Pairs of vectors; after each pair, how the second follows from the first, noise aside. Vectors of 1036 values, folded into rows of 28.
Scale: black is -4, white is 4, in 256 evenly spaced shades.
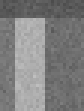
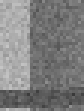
wrapped around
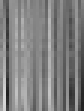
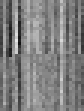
wrapped around
